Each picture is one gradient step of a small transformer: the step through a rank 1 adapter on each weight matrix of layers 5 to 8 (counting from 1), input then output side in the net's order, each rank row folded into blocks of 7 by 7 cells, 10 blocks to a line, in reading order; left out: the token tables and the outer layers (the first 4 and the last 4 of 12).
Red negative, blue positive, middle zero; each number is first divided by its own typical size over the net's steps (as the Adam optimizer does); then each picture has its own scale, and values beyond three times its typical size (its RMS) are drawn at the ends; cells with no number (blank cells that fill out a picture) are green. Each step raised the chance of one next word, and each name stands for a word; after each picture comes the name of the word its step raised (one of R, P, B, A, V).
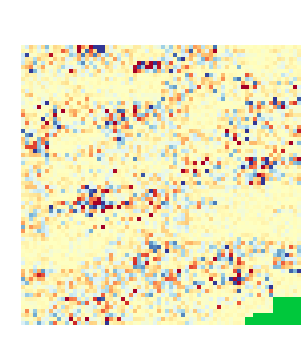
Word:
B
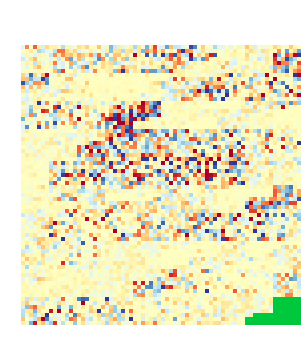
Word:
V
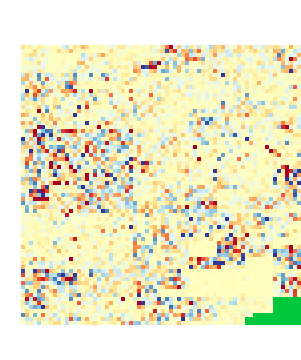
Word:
B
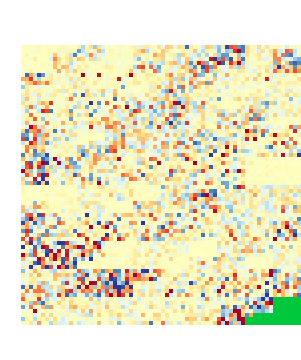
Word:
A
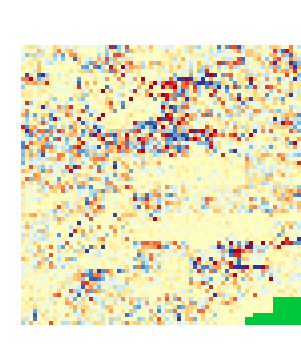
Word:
A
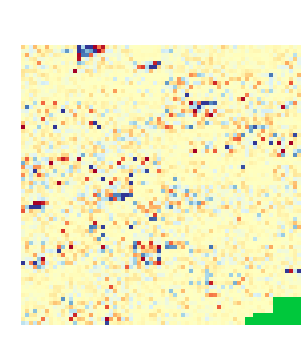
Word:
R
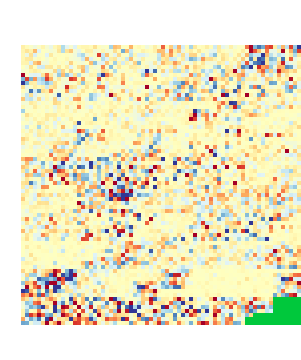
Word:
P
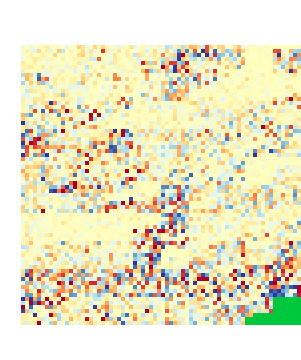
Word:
B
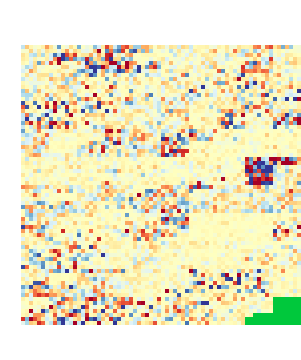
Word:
A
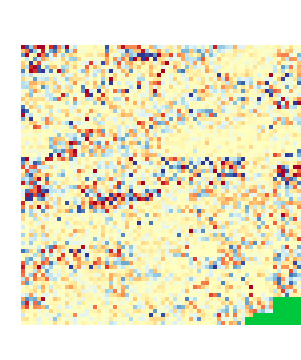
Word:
V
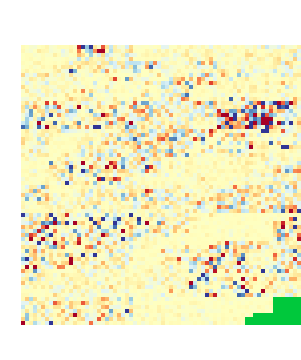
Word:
R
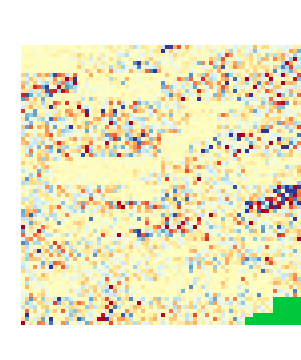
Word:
R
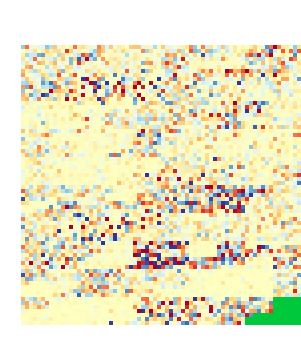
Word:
P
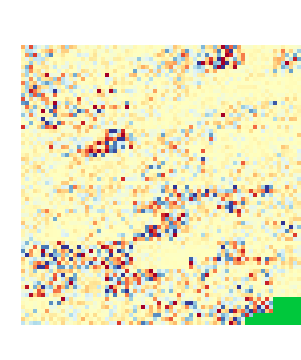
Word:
R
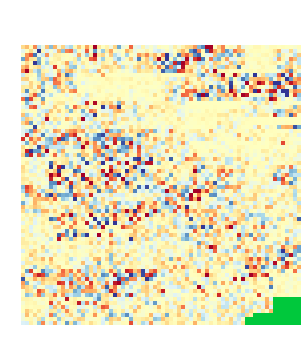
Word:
B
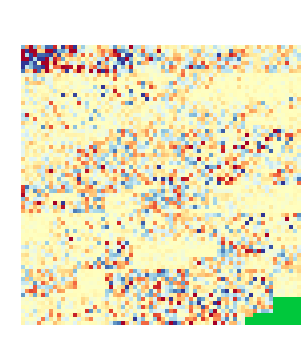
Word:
V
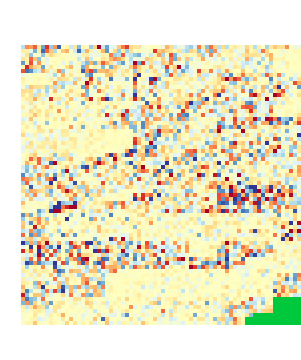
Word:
P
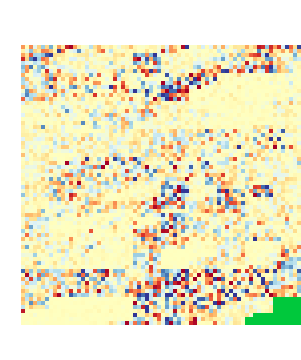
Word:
P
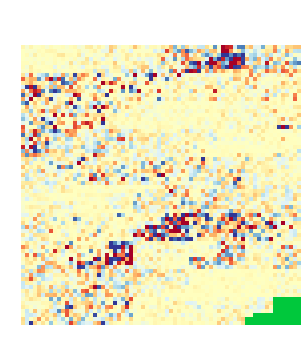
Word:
A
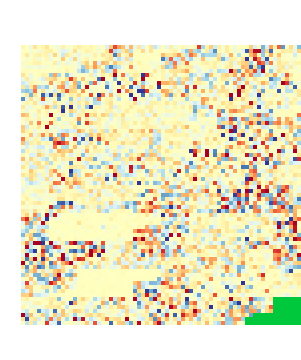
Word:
P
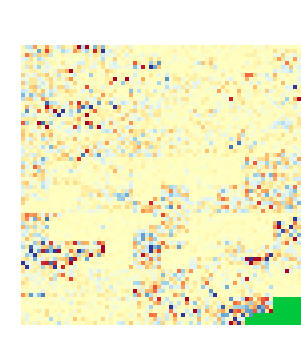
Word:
R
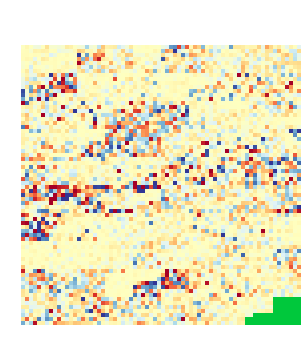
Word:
V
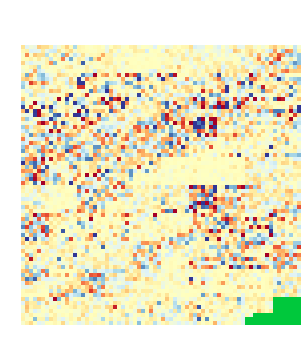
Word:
A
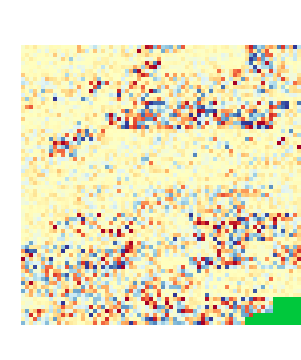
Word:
P
